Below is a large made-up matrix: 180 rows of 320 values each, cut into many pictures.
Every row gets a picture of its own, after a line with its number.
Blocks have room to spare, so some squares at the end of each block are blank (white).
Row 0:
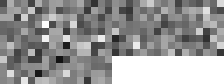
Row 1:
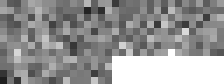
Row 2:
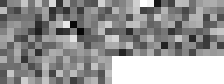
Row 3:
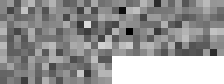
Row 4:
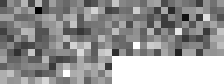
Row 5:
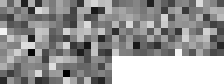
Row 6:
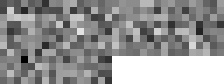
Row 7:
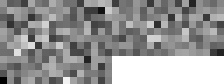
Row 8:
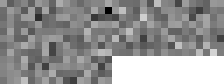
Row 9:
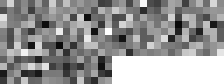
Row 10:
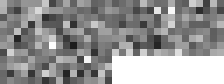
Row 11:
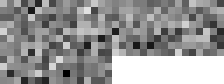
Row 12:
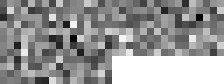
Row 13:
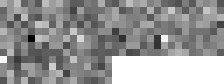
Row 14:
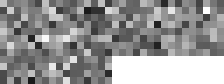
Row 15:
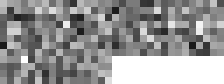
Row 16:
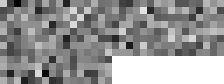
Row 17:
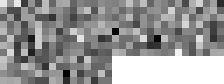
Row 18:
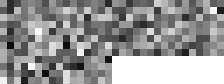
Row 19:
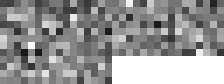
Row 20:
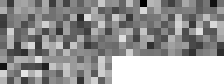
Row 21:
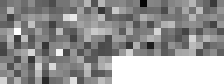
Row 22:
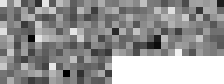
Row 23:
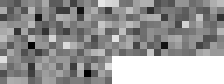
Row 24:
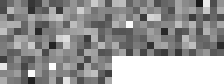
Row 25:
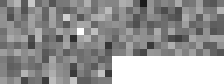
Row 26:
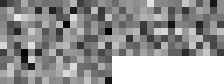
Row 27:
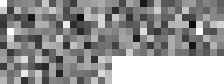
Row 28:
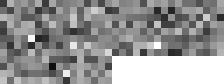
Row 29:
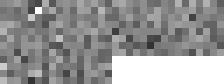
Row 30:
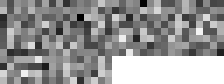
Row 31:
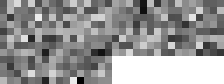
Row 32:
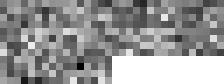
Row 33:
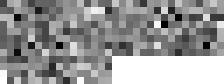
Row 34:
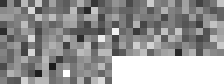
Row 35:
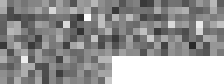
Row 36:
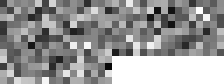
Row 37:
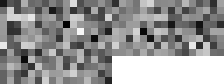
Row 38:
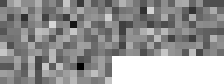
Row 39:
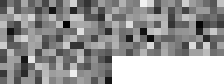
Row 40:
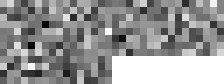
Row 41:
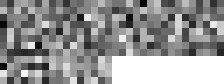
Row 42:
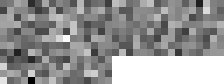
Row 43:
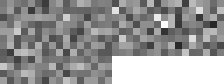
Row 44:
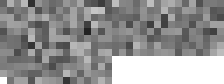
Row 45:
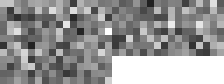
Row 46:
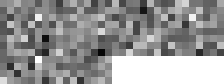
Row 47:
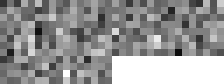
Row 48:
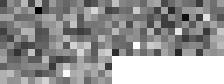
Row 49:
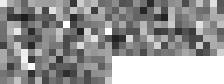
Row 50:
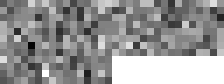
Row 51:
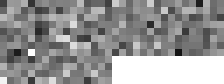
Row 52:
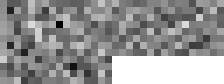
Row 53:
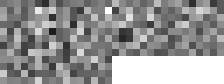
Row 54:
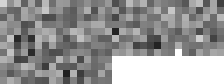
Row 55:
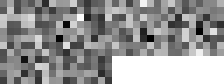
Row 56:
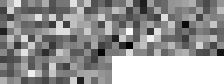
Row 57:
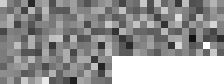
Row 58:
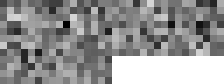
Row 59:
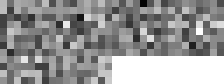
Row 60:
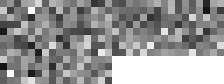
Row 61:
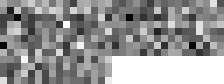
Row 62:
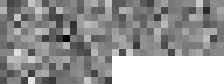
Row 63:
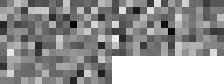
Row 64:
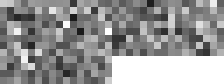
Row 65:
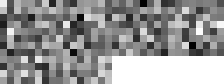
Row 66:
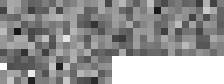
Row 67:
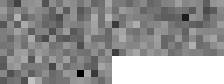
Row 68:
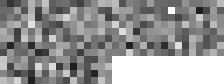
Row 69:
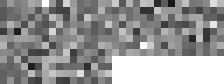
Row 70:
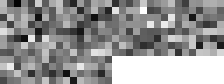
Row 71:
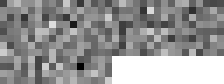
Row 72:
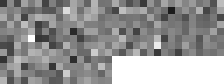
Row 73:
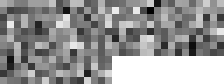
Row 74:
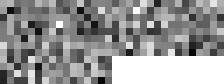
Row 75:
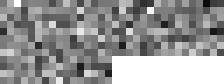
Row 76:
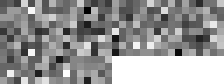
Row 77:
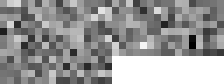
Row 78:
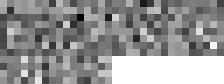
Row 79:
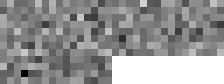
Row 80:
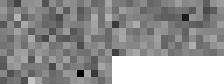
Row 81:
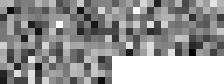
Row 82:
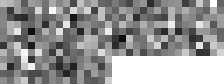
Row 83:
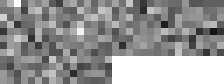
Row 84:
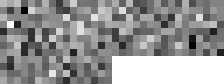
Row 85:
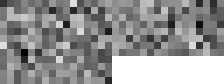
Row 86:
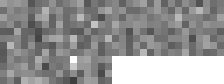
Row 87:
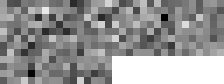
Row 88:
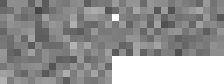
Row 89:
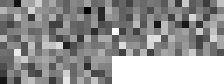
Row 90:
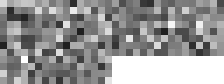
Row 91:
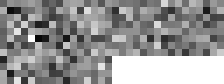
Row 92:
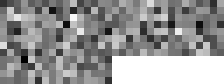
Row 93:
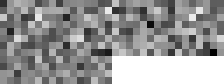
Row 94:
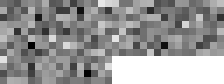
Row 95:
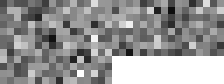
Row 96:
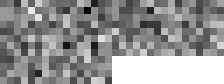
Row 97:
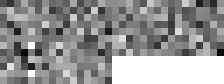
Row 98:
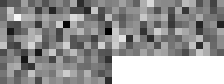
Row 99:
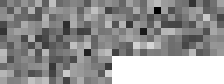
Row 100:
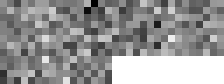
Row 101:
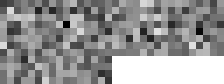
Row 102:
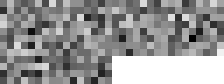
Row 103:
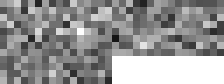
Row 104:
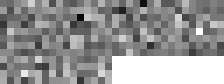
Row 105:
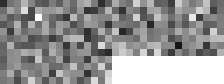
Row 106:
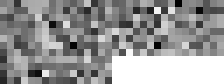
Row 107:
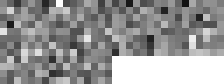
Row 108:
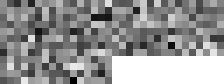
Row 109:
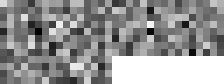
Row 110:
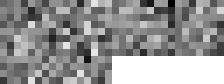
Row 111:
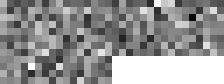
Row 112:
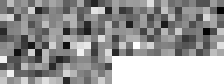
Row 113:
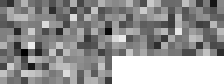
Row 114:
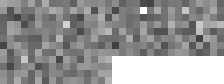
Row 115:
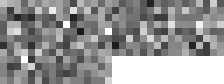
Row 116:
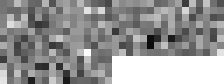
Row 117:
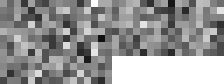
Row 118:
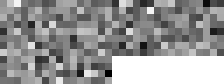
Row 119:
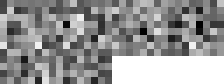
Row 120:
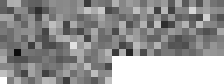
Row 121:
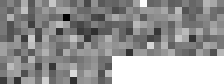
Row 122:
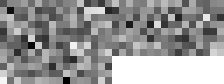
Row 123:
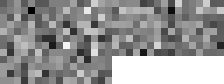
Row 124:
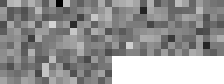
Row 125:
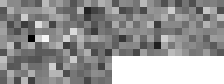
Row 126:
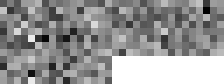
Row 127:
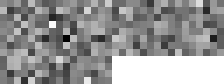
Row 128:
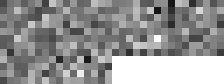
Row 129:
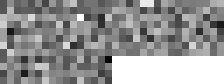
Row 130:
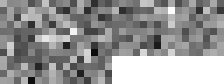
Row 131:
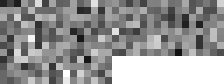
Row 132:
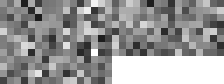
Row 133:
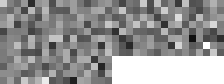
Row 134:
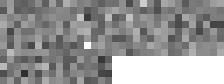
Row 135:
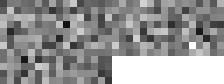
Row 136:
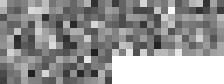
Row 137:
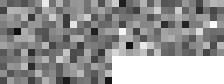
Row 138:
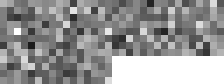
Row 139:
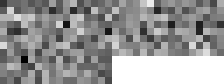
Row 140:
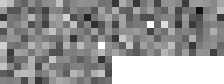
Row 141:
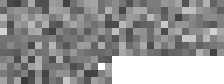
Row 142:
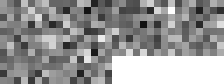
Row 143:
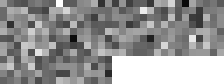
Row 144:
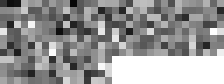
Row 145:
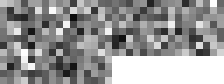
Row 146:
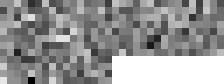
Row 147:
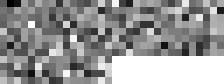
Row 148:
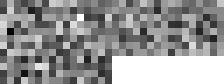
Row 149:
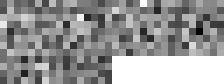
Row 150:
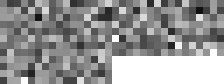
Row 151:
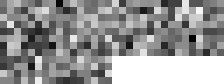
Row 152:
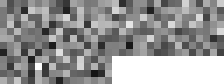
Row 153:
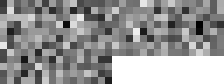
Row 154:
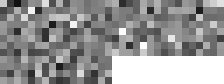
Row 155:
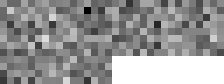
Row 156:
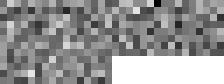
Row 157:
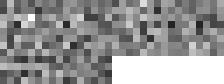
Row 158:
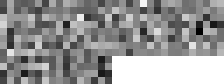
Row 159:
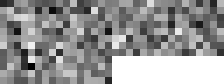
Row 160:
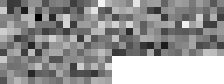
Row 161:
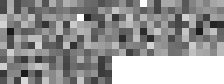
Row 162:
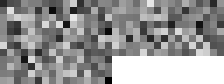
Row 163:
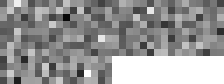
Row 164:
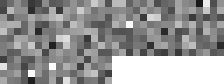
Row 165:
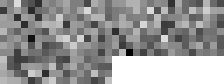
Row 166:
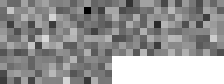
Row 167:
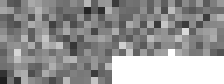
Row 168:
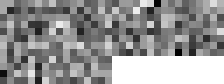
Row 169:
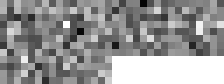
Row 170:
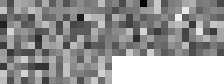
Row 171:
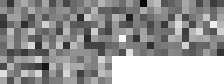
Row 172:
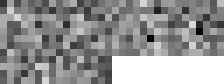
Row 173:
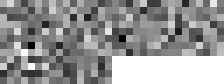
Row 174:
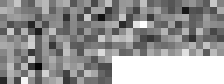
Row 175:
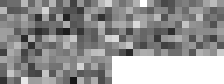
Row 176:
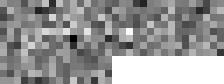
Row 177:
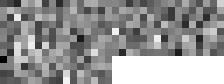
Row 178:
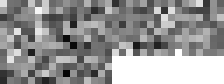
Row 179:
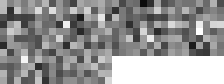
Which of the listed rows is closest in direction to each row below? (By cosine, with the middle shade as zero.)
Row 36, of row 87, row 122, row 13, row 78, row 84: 122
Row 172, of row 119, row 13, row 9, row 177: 119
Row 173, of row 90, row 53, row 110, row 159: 90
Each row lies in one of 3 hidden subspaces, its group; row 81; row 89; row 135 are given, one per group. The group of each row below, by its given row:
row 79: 135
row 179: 135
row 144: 81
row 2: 81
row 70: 81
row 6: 135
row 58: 135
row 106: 89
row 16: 81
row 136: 89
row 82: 135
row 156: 81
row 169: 135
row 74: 81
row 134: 135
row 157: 135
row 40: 135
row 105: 81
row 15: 135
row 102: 135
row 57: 81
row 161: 135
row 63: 81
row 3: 81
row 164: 89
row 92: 135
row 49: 135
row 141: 81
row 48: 89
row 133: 81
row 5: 89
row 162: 135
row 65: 135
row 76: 89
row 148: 135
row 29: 89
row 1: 89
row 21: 81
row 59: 135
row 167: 89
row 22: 89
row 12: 81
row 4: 89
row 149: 135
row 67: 89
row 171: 135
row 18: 81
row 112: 89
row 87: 81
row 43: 81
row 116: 89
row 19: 135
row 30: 135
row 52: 81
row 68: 81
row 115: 135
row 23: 81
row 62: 89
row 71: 81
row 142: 89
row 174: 81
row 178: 89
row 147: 81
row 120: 89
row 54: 89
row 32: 81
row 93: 81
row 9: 135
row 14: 89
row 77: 81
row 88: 89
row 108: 81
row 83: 81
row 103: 81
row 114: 135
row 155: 89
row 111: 81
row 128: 89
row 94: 81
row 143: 81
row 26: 135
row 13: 89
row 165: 89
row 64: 135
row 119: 135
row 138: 135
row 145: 135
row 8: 81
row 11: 89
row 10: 89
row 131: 89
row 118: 81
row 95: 89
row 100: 89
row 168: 81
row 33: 89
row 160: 81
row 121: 81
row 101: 135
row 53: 81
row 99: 89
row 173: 135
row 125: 89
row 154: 81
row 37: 135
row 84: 81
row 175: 81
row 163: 81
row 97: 135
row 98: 135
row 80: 89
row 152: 81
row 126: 89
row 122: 89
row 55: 135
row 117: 89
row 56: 81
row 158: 135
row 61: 135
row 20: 135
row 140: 81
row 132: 89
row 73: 81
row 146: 89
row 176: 81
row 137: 81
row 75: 81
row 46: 81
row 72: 89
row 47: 89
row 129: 135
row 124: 81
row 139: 135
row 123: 89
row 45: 135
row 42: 89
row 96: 89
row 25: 81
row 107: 81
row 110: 89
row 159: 135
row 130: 89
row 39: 135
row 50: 81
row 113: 135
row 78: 135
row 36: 89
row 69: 81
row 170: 135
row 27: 135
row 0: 89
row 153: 135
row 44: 89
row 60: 89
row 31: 81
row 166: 89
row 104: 135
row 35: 135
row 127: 89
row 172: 135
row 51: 89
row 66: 89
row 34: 89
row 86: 81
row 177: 89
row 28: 89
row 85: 135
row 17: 89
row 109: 81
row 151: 81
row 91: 89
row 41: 135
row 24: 89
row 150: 81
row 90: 135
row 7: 89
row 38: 81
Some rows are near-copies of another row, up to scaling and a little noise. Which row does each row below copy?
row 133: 57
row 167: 1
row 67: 80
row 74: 81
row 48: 4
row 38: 71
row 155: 166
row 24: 164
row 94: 23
